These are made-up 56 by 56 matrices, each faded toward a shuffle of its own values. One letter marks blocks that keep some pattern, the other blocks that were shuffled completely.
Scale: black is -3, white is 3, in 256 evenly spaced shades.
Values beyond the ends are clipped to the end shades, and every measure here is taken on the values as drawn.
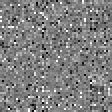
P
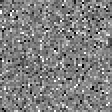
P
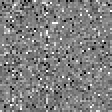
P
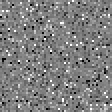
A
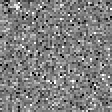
A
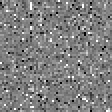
P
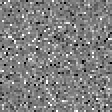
A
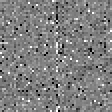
P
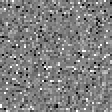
A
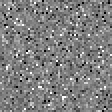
A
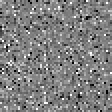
P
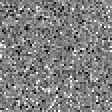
A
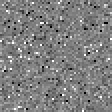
A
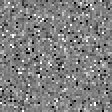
A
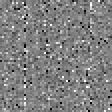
P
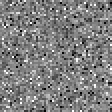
A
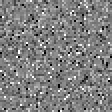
A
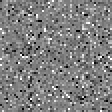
P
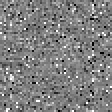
P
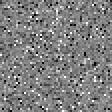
A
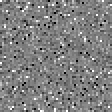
A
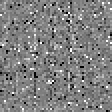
P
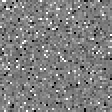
A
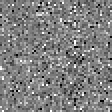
P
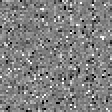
P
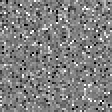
P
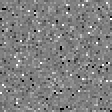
A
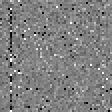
P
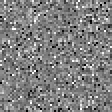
P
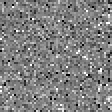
P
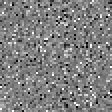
P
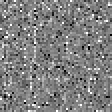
P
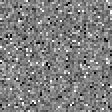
A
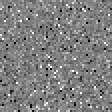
A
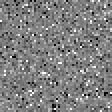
A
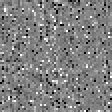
P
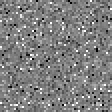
A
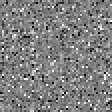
P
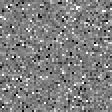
A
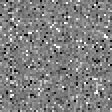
P
